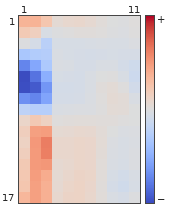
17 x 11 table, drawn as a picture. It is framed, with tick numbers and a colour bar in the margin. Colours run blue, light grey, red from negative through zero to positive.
Ninth with the highest average: bottom left. Grain: blotchy. Histogram: skewed, a long tail of low values. Seam: vertical, 30% of the way across, the right part calmer.
